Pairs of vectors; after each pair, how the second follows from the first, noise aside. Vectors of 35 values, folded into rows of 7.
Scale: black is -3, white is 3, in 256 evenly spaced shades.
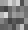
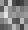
sign-scrambled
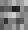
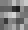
copied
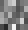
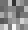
sign-scrambled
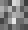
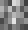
copied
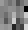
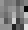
copied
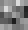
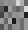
sign-scrambled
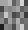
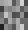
copied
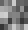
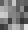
copied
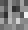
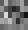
sign-scrambled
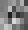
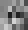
copied
